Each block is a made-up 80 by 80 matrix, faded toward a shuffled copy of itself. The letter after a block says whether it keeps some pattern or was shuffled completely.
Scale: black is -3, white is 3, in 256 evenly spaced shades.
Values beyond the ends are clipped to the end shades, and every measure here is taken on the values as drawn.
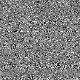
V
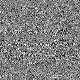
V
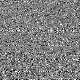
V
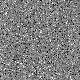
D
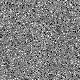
D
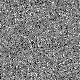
D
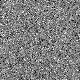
D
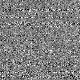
V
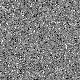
D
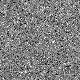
D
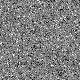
D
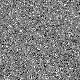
D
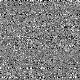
V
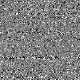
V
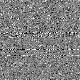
V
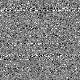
V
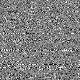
V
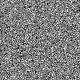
D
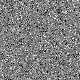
D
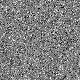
D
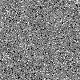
D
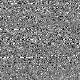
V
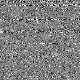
V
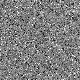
D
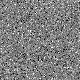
D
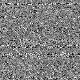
V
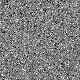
D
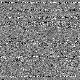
V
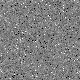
D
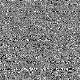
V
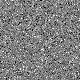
D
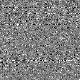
V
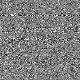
V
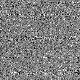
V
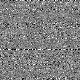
V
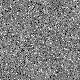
D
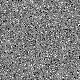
D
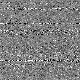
V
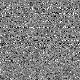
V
